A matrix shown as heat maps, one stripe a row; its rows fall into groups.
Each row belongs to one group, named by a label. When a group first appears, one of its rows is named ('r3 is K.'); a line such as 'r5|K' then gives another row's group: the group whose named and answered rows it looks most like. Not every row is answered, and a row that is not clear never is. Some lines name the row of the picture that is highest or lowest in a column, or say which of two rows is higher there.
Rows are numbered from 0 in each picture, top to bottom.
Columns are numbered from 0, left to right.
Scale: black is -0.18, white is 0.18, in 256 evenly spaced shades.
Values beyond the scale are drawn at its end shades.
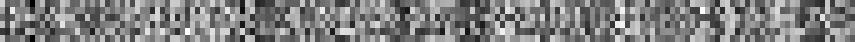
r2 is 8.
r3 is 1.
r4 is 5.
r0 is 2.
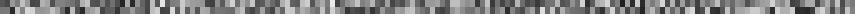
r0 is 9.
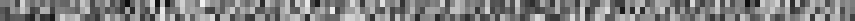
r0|9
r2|5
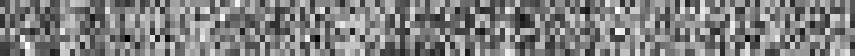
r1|1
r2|5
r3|5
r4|1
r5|9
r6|5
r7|5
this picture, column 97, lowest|1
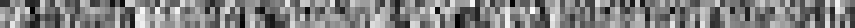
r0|9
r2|2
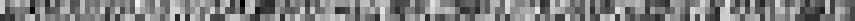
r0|2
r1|2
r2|8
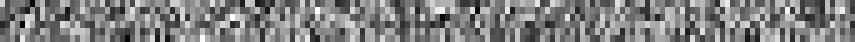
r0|2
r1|9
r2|8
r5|9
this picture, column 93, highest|2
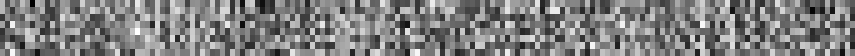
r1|2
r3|1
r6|5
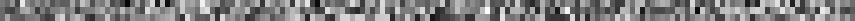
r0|9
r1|8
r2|5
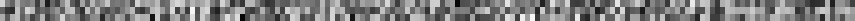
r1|8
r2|1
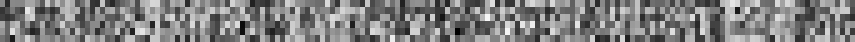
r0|8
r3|1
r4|1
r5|8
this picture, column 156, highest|2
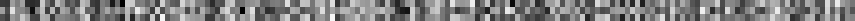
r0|9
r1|1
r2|9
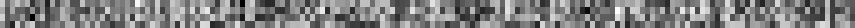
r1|1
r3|8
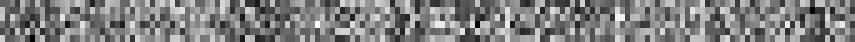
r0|5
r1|2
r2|1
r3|9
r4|5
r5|2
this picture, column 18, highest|1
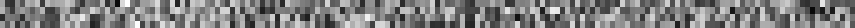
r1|2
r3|5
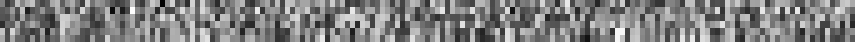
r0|8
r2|5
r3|5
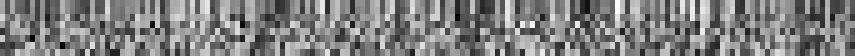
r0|1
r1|1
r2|2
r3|1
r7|8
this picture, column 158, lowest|4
